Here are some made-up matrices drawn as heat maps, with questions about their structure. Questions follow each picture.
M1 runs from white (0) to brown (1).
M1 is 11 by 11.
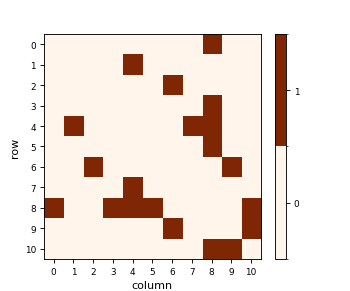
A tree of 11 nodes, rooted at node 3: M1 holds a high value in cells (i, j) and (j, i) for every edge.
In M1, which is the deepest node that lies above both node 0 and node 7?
8
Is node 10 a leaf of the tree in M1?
no
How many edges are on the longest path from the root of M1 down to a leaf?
5
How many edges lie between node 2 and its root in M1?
5
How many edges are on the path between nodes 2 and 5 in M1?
5
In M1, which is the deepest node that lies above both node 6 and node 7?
8
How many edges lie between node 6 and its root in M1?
4
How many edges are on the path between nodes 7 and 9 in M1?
4
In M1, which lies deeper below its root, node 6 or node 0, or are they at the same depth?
node 6
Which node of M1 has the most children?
8
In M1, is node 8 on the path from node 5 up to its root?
yes
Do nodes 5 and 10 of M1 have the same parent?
yes
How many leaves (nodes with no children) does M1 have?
5
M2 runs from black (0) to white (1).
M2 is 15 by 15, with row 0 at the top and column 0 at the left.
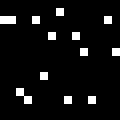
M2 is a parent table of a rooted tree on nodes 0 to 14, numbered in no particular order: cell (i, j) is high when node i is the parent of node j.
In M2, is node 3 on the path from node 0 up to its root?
no
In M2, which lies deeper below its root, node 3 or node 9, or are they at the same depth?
node 9
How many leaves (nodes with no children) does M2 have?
8
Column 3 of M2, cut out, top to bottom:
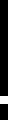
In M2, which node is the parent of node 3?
12
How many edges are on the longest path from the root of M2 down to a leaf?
5
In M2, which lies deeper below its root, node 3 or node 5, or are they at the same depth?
node 5
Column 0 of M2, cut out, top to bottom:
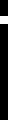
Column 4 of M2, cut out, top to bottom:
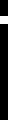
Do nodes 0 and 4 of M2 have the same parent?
yes
